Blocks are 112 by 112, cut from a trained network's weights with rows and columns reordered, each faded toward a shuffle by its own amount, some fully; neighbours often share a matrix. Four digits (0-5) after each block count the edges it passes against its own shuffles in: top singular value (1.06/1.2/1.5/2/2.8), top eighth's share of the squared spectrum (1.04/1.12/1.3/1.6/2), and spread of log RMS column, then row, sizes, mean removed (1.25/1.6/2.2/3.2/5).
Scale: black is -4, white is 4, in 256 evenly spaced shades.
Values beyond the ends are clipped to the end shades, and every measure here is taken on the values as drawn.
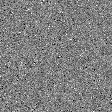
0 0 0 0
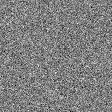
0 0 0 0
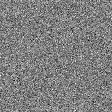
2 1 0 0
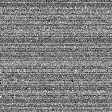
5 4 1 2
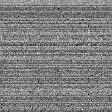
5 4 2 2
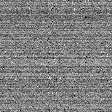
4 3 1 1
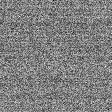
2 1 0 0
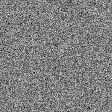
0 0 0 0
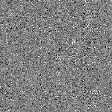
4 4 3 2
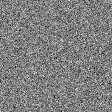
0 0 0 0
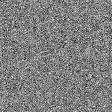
2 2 1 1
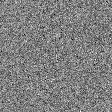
0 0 0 0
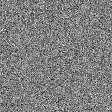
1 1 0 0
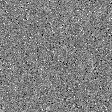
1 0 0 0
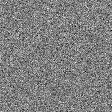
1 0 0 0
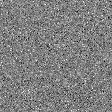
2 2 0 1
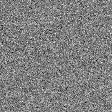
2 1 0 0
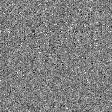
2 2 0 2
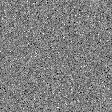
1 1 0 1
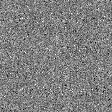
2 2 0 1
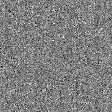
1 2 1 1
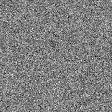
2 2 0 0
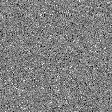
2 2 0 1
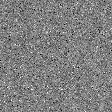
1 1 0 0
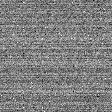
4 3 1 1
